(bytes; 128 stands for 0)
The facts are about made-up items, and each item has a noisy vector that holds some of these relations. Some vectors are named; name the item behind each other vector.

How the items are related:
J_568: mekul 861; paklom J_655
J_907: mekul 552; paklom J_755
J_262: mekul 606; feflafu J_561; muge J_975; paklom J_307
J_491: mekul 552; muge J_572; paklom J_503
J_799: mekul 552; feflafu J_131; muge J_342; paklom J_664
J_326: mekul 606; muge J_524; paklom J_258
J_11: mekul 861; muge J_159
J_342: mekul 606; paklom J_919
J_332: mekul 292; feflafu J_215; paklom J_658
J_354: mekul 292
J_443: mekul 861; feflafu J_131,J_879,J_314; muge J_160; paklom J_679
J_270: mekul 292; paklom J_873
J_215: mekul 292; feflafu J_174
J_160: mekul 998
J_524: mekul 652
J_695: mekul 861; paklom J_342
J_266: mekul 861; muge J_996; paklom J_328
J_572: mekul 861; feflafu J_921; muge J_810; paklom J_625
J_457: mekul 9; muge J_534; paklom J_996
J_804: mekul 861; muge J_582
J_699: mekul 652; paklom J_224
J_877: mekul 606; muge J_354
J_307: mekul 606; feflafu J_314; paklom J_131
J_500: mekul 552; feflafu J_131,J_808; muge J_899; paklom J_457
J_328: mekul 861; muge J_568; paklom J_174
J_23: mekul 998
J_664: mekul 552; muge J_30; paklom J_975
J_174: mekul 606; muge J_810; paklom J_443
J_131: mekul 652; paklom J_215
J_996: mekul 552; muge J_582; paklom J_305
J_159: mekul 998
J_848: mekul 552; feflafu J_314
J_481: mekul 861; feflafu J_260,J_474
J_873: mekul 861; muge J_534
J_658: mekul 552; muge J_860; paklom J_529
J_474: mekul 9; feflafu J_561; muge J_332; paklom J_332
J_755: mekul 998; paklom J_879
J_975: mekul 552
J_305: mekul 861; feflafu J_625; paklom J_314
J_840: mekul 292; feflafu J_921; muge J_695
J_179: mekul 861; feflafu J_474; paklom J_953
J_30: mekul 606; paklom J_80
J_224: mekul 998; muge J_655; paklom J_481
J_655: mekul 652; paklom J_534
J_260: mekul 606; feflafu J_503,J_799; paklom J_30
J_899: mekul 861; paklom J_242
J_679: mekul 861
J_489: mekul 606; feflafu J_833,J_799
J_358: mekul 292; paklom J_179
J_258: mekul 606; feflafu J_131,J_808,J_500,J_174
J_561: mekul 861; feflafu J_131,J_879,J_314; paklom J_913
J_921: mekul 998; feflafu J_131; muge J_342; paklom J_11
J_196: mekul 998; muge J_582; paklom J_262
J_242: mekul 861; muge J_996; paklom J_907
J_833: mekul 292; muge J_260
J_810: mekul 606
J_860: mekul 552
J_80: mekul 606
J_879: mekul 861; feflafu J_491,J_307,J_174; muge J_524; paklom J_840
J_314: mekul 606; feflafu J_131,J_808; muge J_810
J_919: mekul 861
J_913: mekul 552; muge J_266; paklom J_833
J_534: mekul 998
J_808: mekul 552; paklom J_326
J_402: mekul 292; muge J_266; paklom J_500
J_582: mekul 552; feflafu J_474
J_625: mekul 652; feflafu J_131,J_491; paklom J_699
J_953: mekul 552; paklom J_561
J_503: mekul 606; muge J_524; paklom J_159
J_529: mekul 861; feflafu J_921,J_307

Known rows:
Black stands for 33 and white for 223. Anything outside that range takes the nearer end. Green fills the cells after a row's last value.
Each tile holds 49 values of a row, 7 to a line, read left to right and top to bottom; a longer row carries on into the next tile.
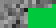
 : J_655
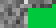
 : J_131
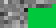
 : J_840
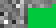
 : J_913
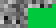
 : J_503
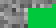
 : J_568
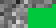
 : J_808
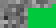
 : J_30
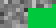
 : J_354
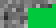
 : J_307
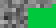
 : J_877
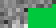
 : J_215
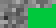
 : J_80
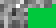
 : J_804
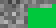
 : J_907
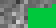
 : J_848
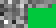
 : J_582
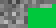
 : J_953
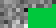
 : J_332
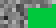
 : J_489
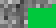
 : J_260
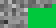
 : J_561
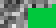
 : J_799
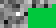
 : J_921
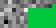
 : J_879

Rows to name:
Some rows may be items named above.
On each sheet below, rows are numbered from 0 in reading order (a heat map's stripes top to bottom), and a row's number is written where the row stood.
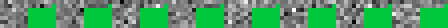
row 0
J_474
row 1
J_625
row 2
J_975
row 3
J_840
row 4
J_196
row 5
J_314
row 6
J_524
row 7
J_873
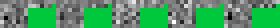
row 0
J_326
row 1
J_307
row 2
J_196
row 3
J_913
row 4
J_262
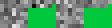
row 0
J_491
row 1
J_481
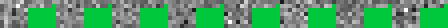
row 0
J_266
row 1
J_305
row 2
J_443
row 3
J_699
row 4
J_996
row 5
J_534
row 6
J_860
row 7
J_174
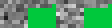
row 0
J_258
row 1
J_873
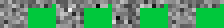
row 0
J_443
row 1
J_457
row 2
J_503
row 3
J_529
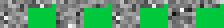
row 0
J_572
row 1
J_833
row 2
J_572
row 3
J_314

